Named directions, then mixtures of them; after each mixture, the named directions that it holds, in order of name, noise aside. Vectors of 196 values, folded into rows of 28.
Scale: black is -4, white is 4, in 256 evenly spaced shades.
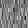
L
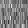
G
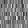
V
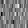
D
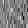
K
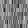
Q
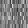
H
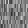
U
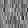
K, Q, V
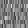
G, U, V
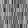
Q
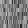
Q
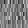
H, V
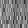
G, L, Q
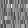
G, U, V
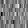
D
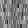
Q
